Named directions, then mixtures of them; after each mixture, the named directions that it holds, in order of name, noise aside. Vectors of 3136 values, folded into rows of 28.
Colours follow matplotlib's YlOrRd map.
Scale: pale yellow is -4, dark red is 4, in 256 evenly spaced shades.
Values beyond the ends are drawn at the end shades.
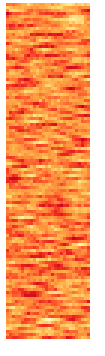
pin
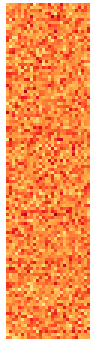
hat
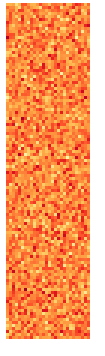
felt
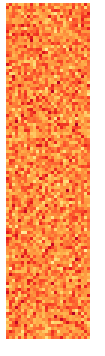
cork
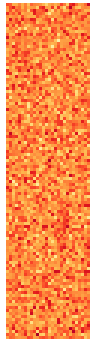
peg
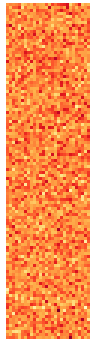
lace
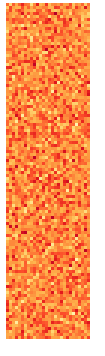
cork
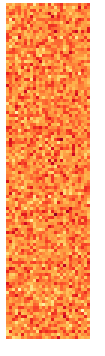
hat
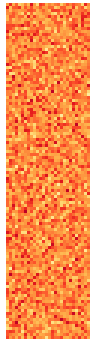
cork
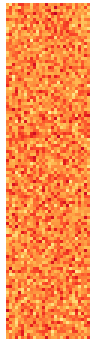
cork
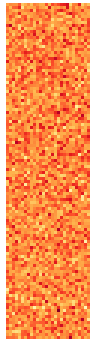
lace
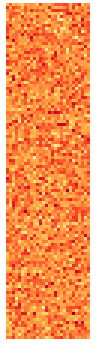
cork, felt, lace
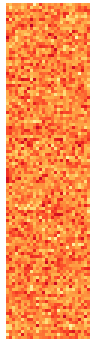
felt, hat, pin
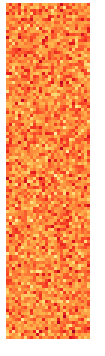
hat, lace, peg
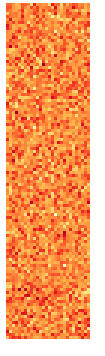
felt, hat
